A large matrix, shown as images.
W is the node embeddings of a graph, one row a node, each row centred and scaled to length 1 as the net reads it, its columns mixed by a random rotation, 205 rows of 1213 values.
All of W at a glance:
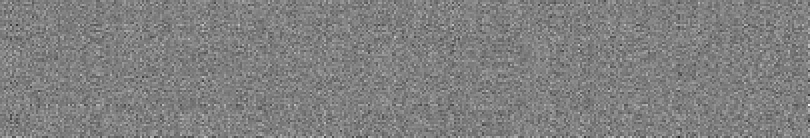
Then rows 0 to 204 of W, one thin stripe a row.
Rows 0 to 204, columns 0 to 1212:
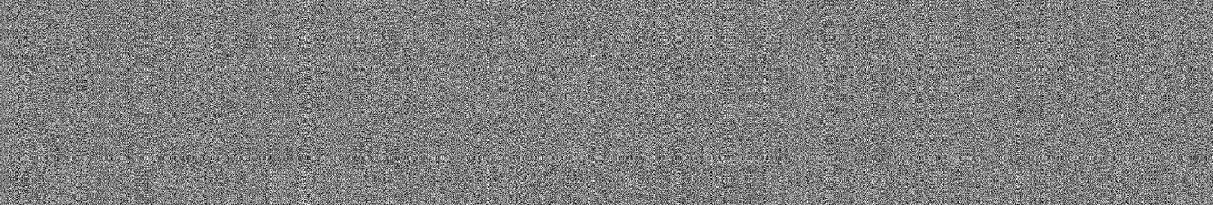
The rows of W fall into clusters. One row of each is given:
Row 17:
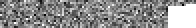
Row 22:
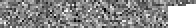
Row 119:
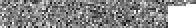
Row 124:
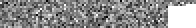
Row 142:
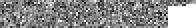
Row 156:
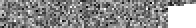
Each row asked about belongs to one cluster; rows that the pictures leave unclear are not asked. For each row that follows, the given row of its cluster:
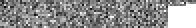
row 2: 124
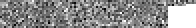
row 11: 22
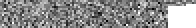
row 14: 119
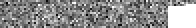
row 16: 124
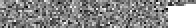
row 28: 156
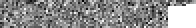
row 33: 142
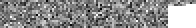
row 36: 124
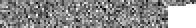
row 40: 22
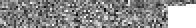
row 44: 22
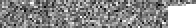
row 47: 22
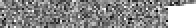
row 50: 156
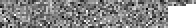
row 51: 142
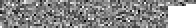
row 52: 17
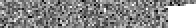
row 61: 156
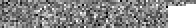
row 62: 124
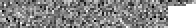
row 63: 142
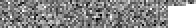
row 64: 124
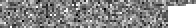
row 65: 22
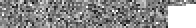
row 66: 119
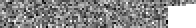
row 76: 156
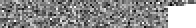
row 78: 156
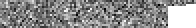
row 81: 22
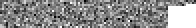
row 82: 17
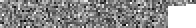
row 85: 119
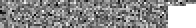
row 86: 17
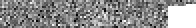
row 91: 22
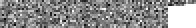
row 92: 156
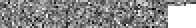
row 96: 119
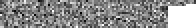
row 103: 17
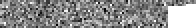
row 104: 22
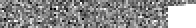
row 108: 156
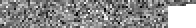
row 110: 22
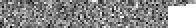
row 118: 142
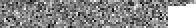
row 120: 142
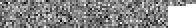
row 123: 124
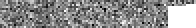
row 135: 22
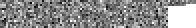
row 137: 156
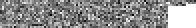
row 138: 17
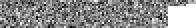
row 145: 142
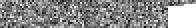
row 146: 156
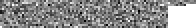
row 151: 17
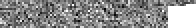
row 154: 22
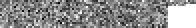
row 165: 119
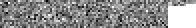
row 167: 124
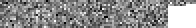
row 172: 124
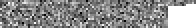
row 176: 17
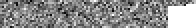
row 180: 142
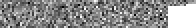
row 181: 142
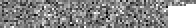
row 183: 124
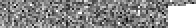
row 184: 119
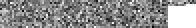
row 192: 119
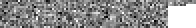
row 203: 124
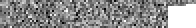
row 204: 22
